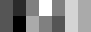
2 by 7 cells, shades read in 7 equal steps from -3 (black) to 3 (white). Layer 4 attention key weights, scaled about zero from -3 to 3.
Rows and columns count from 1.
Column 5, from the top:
0 -1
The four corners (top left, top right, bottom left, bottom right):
-1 1 -1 1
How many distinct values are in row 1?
6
